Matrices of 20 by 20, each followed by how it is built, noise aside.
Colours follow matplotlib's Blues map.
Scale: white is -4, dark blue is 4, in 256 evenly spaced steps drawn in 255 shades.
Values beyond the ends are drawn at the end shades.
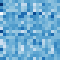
low rank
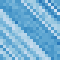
Toeplitz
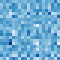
low rank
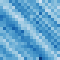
Toeplitz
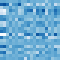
low rank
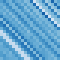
Toeplitz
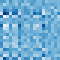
low rank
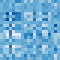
low rank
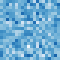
low rank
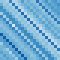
Toeplitz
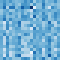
low rank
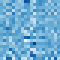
low rank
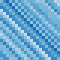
Toeplitz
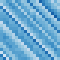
Toeplitz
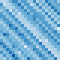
Toeplitz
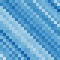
Toeplitz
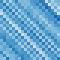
Toeplitz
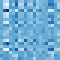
low rank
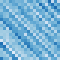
Toeplitz
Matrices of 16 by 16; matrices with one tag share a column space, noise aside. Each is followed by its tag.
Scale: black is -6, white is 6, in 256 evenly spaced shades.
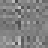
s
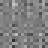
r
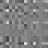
s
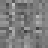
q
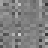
r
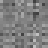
r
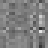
q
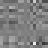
s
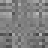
r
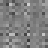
r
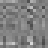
s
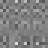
s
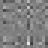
s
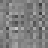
q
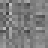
q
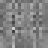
q
